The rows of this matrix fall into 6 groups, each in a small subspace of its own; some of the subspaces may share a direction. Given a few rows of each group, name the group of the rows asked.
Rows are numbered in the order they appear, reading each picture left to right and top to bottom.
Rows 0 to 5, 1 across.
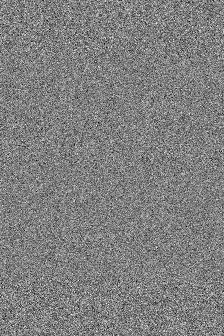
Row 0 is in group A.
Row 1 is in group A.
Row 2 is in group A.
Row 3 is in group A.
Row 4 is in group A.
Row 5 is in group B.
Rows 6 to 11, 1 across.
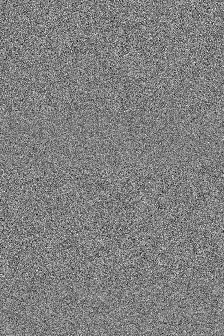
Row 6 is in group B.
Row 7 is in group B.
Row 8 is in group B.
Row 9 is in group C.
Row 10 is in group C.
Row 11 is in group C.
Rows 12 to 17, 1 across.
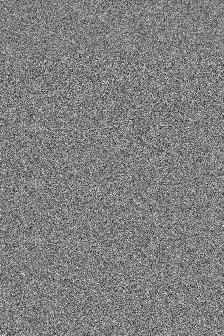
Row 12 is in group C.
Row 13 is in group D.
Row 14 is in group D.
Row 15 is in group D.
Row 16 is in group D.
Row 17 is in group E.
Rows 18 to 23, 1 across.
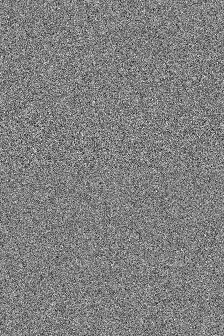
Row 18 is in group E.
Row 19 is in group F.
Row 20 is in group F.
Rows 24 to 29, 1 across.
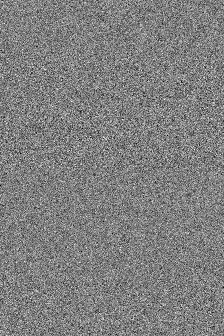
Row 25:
C
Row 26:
D
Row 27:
F
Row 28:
D
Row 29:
C
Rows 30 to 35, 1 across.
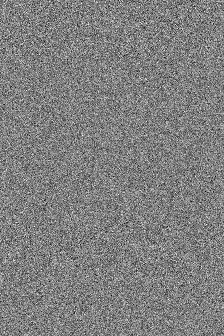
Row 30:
B
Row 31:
B
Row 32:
B
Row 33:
B
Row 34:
B
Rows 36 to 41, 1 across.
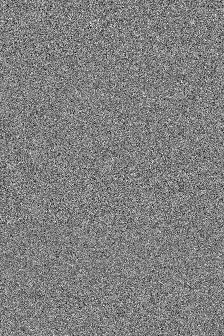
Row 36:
D
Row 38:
E
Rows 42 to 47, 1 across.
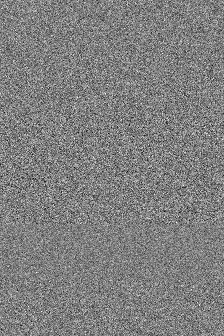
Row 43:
B
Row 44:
B
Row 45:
C
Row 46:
A
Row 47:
B
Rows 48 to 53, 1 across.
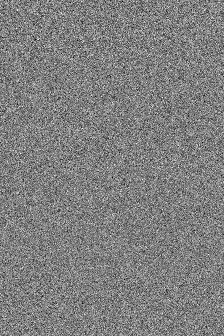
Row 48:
F
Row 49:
E
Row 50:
D
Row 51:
D
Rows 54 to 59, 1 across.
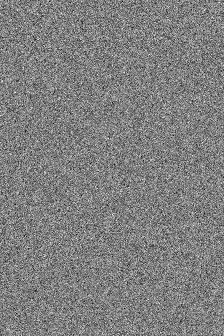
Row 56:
D
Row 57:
D
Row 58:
B
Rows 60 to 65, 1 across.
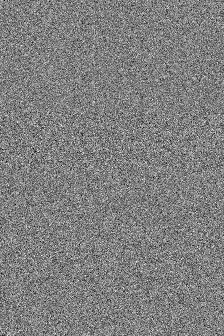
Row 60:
B
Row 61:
F
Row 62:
F
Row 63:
E
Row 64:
B
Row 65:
E
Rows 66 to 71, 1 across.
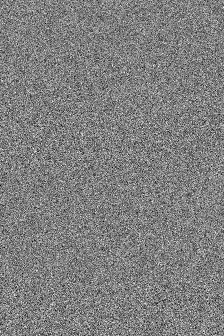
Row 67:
E
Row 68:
F
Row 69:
F
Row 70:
C
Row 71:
A
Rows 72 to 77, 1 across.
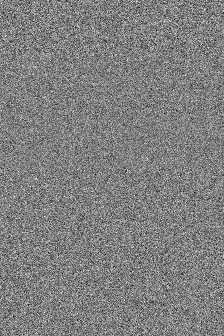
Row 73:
C
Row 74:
A
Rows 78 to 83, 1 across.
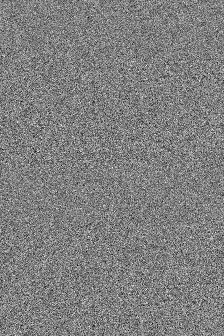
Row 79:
F
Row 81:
A
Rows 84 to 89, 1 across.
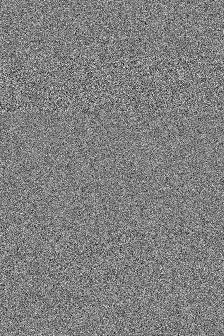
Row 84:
A
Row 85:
E
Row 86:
E
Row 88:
D
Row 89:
D
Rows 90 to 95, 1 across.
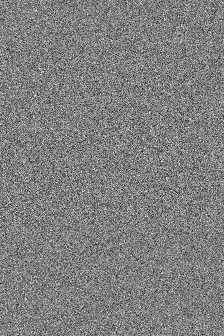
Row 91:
F
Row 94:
D
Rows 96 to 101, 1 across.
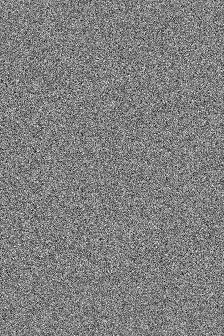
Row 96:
A
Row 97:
D
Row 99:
F
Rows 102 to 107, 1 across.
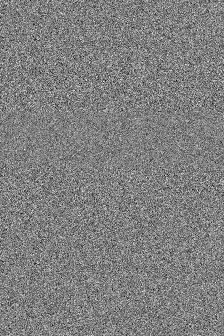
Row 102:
F
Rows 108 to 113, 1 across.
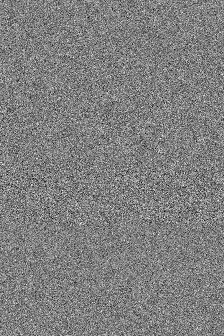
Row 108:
E
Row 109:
E
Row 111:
C
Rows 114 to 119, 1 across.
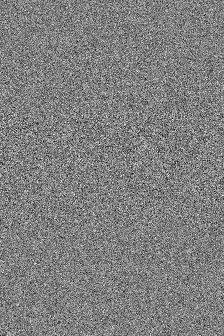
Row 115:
B
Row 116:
C
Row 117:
B
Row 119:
E
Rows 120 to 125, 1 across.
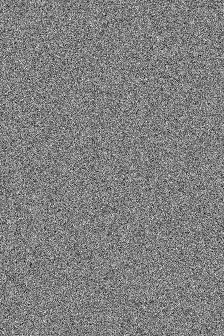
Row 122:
A
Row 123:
E
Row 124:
D
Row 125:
B
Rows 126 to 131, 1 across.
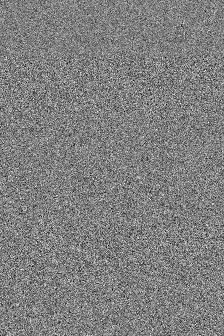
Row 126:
C
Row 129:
C
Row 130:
A
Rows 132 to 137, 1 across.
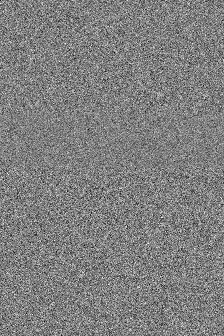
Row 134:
E
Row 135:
D
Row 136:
C
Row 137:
A
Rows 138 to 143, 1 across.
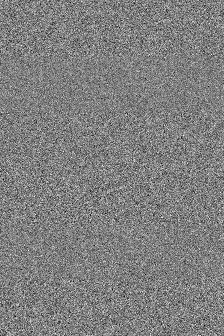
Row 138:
A
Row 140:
C
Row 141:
D
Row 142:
A
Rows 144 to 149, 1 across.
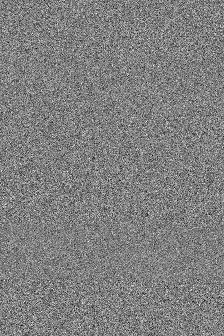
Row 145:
E
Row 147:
A
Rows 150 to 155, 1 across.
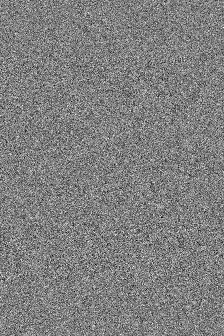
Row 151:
C
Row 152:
D
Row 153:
D
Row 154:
E
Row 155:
F
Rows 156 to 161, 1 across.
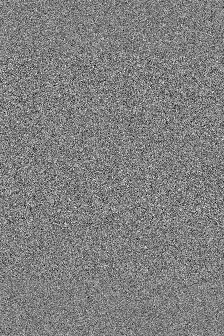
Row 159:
D
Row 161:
E
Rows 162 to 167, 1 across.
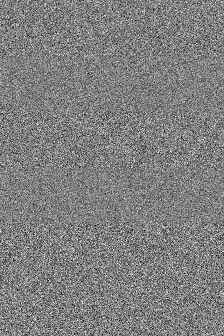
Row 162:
E
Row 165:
B
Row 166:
B
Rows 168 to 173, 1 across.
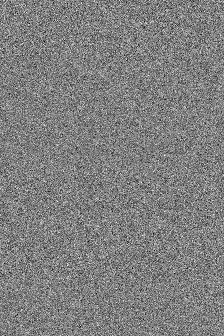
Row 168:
B
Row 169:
C
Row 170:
C
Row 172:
E
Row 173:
A
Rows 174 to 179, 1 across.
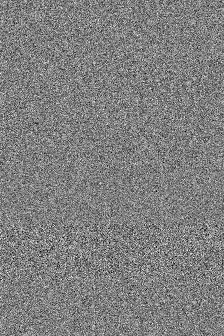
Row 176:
C
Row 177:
A
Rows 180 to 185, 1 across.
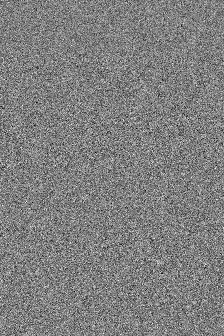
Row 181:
C
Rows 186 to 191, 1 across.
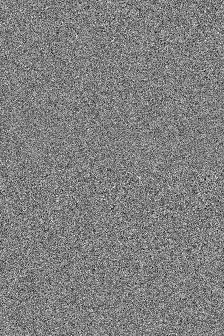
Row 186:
C
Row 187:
B
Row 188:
E
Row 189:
C
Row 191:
C
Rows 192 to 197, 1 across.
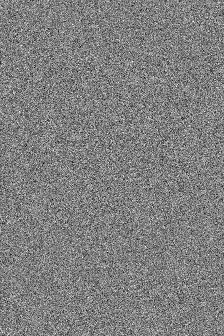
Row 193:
B
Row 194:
A
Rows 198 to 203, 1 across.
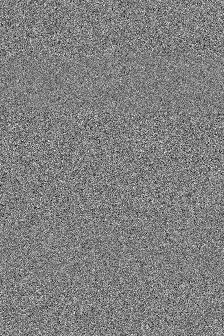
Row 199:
D
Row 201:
F
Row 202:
F
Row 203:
A
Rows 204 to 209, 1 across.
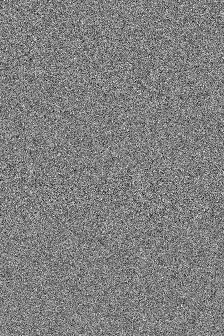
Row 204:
F
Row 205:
D
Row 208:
C
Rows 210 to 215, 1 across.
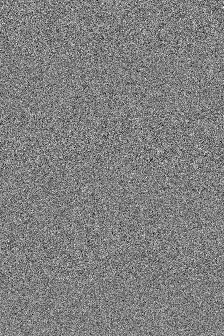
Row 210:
C
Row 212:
D
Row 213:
F
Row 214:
E
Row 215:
A
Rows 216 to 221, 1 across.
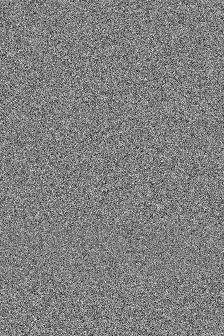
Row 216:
E
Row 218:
D
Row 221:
F
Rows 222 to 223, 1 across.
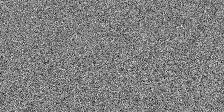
